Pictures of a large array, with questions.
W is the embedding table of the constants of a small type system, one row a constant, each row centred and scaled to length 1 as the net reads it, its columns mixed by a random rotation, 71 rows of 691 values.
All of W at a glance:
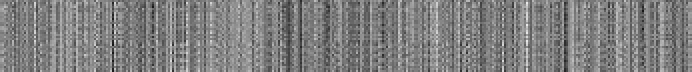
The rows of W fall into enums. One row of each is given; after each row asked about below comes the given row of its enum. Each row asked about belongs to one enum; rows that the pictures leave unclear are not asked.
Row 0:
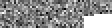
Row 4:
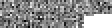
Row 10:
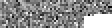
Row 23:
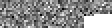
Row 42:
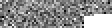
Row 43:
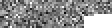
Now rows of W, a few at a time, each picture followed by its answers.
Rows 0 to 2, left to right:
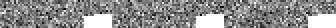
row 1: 10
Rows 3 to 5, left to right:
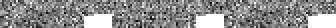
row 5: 43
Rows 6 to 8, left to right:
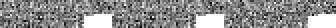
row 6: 4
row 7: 4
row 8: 10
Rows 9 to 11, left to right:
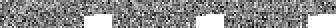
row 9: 42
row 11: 4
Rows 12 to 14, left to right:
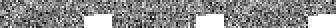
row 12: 43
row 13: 4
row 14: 42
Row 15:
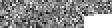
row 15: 43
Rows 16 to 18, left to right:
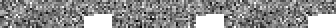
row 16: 43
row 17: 4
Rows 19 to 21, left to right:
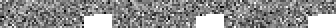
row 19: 42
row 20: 10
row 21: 43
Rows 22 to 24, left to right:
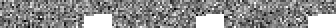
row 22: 4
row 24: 43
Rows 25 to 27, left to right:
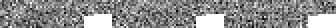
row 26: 42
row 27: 4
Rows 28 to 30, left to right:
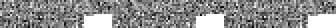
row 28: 4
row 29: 10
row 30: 4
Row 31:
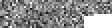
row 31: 43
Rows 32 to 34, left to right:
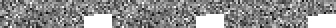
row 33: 43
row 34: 0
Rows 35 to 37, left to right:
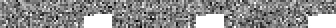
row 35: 10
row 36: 4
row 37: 43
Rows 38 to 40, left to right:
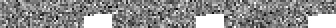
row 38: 10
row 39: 0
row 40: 43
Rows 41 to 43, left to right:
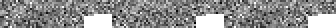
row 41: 43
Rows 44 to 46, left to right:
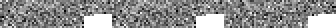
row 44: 42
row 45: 42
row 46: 10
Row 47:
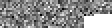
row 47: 23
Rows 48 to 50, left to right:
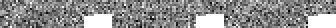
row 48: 43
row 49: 4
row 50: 42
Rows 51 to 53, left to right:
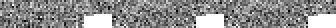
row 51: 4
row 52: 42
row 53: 42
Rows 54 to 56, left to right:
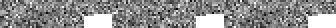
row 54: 43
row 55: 0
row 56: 43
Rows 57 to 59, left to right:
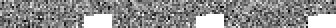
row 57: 4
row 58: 10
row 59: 42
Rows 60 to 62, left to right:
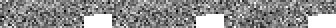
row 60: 42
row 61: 42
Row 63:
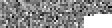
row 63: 10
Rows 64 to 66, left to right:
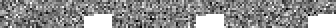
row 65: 4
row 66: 23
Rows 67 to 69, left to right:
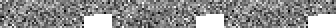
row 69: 42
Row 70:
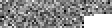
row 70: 42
